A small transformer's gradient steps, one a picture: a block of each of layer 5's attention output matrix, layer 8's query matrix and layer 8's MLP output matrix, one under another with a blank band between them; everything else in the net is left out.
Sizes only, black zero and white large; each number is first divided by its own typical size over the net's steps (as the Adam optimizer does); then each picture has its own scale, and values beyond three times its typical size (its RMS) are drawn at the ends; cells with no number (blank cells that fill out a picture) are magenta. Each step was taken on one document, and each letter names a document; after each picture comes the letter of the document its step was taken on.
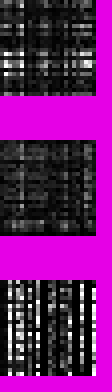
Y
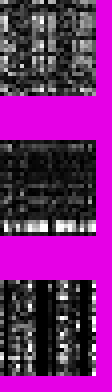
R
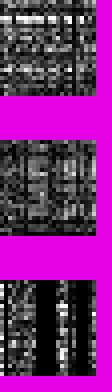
R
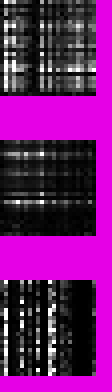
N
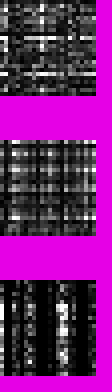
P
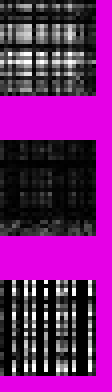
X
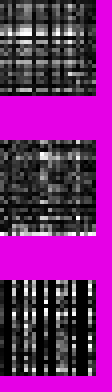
X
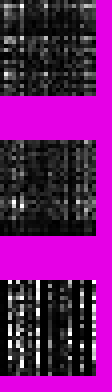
Y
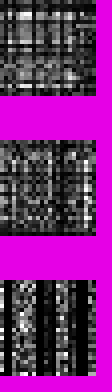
R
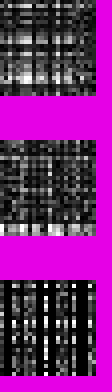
X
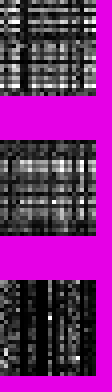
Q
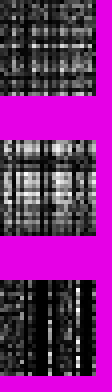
Q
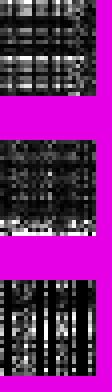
X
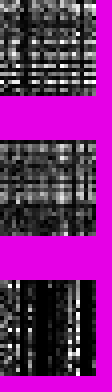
Q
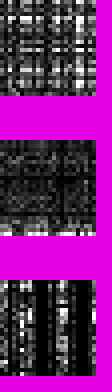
R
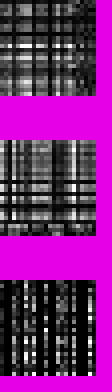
X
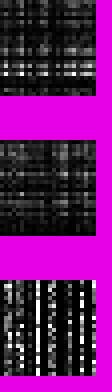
Y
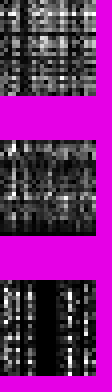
Q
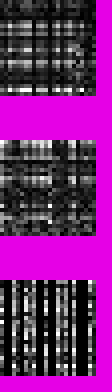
X
